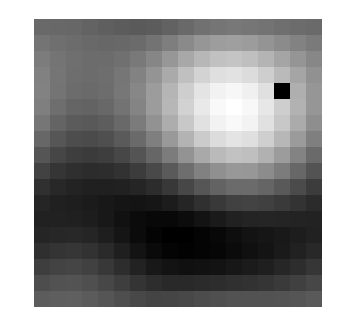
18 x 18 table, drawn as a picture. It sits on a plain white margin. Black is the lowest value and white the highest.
Lone odd cells: 1, lower than its neighbours. Calmest part: top left. Ninth with the lowest average: bottom middle.
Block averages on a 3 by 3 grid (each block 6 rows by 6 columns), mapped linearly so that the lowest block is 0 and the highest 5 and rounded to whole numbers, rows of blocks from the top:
3 5 5
1 3 4
1 0 1
